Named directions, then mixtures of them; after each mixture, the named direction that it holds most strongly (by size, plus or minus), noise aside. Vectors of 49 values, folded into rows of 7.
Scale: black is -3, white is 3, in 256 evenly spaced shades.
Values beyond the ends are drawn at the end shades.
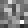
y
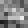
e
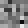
y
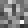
y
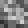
e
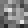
y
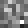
y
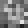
y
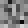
y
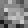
e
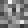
y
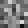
y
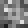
y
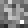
y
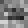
e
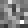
y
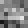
e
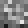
y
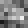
e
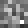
y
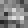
e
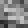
e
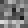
e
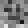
y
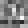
y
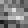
e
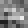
e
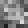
e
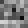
e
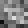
e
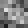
e
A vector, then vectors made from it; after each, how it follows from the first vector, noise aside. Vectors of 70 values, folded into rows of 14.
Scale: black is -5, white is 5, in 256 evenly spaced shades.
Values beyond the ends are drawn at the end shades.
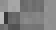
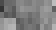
wrapped around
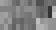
reversed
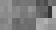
reversed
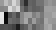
scaled up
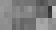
reversed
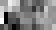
scaled up
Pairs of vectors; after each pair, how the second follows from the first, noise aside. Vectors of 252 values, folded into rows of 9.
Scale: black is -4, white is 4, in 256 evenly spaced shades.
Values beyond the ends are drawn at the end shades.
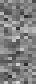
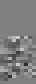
partly zeroed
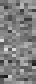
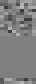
partly zeroed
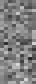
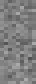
shrunk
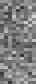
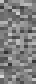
shuffled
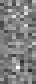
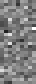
shuffled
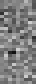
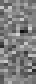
reversed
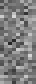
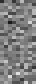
shuffled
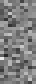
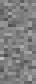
shrunk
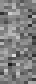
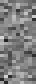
shuffled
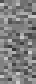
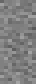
shrunk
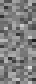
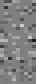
partly zeroed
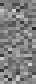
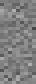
shrunk
